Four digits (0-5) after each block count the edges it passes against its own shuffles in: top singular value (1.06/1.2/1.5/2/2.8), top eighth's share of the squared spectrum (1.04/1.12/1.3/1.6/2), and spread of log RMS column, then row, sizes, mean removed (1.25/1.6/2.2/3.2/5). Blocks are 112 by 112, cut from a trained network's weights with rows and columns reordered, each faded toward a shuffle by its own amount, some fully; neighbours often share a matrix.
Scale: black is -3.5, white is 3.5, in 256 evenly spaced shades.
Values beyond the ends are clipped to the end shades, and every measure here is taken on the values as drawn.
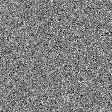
0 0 0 0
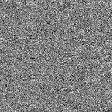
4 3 0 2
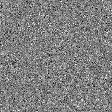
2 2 0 2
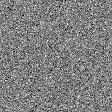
1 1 0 0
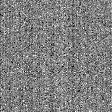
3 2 0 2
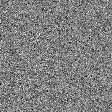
0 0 0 0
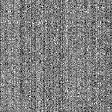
4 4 2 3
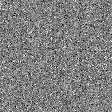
0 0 0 0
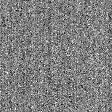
2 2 0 1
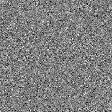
3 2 1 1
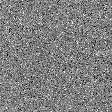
0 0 0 0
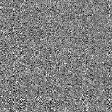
3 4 3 2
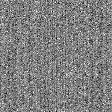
3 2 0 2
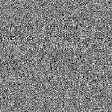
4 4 2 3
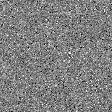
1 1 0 0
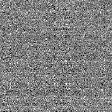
3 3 3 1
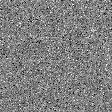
0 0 0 0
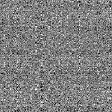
3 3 3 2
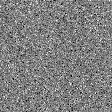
1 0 0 0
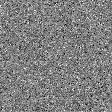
1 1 0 0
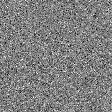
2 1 0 0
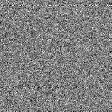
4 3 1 2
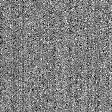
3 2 0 1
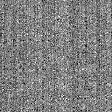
3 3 1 2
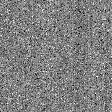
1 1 0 1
